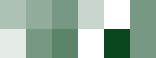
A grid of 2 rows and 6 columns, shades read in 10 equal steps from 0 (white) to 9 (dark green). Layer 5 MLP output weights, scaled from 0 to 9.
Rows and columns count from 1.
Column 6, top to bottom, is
5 5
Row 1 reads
3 4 5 2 0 5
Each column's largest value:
3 5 6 2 9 5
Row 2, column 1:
1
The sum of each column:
4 9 11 2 9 10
